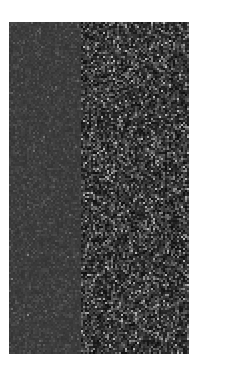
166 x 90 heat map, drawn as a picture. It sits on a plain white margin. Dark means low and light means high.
The halves do not mirror each other. There are no regular stripes. A vertical seam about 40% of the way across splits the table, and the left part is calmer. The grain is fine, like static. No overall slope runs across the table. The values are skewed, with a long tail toward high values.
